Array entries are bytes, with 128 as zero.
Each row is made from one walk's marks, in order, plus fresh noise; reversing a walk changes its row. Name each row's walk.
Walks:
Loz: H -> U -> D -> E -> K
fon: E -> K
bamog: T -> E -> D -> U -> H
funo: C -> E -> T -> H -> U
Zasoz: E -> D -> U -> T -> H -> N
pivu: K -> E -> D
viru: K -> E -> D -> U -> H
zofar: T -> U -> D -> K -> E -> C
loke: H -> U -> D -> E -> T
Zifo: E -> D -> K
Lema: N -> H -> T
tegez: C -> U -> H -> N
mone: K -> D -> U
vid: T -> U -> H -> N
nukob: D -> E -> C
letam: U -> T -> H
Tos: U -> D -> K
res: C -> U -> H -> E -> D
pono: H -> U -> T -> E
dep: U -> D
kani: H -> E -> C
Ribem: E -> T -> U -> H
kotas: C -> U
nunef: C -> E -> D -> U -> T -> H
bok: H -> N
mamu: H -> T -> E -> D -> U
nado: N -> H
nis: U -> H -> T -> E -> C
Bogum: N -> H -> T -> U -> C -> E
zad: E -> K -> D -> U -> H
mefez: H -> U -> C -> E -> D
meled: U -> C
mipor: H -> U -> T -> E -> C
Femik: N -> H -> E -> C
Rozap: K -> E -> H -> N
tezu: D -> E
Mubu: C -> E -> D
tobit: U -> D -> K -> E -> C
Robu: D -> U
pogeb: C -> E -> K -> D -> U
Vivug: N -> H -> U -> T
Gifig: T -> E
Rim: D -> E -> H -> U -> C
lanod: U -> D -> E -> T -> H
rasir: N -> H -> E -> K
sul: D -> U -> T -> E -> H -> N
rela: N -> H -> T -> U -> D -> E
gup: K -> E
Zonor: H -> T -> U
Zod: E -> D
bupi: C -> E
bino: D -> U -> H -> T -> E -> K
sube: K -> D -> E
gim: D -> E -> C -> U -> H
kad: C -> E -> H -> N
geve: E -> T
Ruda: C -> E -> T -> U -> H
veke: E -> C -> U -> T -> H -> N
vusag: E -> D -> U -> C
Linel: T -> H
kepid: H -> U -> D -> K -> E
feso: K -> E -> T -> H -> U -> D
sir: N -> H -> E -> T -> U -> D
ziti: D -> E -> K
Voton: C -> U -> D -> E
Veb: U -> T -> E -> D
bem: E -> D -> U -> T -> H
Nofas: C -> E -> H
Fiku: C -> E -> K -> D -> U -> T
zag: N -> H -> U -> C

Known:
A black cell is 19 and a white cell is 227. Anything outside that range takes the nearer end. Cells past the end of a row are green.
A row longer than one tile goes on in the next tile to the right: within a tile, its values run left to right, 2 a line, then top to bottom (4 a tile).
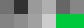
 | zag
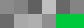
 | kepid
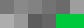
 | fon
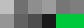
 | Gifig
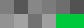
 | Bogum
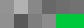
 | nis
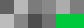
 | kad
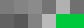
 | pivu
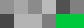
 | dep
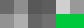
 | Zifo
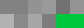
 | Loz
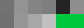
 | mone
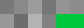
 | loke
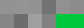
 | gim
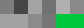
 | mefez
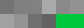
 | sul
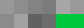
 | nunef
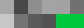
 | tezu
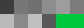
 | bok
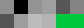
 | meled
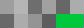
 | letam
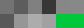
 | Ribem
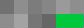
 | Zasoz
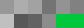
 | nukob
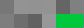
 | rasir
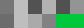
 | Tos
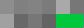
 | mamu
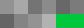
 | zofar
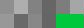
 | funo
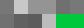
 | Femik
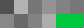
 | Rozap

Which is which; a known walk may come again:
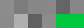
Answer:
Fiku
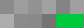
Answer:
mipor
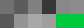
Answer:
Ribem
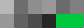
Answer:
Gifig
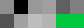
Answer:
meled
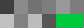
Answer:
bok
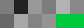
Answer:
vusag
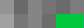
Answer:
bino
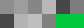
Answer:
dep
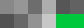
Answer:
gup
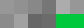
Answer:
nunef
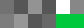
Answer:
Zod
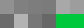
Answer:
bem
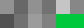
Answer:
res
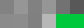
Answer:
rela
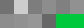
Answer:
veke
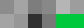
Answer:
Nofas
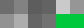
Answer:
Zifo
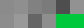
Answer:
pogeb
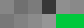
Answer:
Ruda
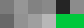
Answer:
mone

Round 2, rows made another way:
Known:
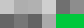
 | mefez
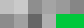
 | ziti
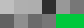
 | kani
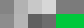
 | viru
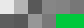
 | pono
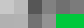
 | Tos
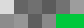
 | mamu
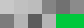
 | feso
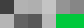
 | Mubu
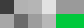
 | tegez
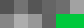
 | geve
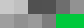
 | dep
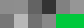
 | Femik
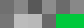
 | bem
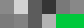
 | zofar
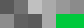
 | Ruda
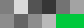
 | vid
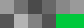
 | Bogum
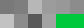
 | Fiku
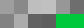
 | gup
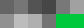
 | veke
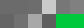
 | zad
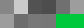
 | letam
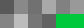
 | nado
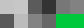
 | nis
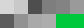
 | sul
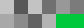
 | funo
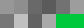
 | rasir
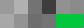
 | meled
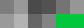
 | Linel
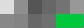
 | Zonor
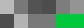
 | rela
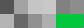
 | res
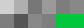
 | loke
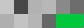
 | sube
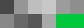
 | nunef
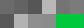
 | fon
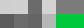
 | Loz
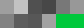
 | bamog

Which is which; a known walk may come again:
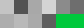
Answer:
sube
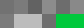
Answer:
bem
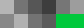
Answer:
Lema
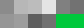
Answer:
viru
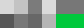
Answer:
Loz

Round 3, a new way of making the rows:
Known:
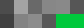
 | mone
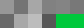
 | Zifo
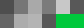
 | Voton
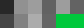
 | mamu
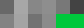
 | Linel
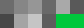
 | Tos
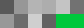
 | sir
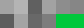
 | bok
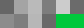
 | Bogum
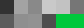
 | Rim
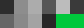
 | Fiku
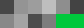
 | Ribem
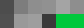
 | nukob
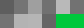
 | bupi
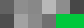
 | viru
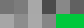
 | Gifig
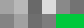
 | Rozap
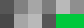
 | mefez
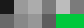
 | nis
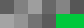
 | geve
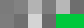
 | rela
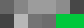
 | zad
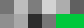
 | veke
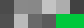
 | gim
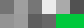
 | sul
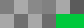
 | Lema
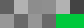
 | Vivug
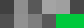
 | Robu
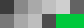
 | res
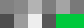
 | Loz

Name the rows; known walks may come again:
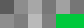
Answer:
pono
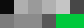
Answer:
funo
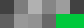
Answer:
lanod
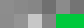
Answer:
gup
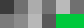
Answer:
Veb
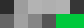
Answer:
nunef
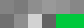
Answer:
pivu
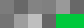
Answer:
tezu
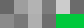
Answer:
Bogum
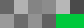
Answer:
Vivug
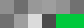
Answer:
ziti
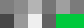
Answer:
Loz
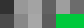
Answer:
mamu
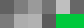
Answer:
bupi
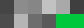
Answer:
gim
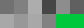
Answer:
Gifig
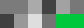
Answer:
kepid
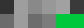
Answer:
letam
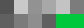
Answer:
zag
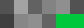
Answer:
mone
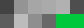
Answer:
Nofas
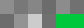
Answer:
sube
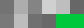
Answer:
kad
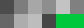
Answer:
Mubu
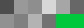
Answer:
feso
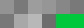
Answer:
fon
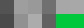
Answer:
kani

